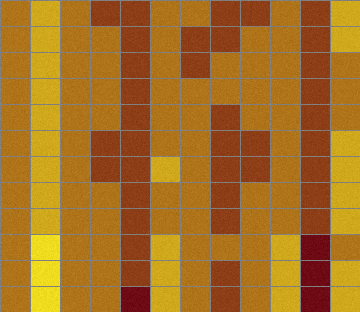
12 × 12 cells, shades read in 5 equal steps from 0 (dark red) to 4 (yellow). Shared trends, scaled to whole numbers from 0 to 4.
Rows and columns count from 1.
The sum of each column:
24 39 24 21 11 28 22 15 21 27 9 32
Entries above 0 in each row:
12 12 12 12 12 12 12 12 12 11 11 10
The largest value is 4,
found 3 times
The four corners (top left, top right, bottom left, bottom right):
2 3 2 3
